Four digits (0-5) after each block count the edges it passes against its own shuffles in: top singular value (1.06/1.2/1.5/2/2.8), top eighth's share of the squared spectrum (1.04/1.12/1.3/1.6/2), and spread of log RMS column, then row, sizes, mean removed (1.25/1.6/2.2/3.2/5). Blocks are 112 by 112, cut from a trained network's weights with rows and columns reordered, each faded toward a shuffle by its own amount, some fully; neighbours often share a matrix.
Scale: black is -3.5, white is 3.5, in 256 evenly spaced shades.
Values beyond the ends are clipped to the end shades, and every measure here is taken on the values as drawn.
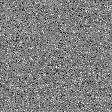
0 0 0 0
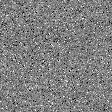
0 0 0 0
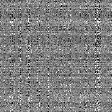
4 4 4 1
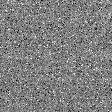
1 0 0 0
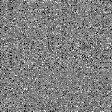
3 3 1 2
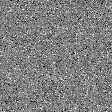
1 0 0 0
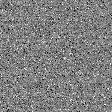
1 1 0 0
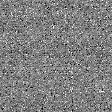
2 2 2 0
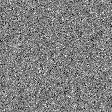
0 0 0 0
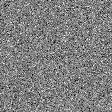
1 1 0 0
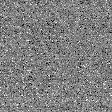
2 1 1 0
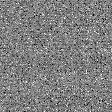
2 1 0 0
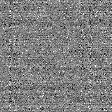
3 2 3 0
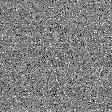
1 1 0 0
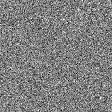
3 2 0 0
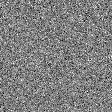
1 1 0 0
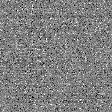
2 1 1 0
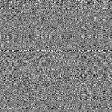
4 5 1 4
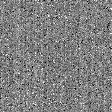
2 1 0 1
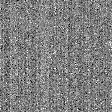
3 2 0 2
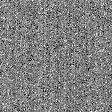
2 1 0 1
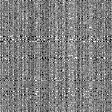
5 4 1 4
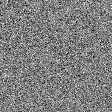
0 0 0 0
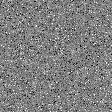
0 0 0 0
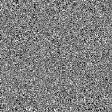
3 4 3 2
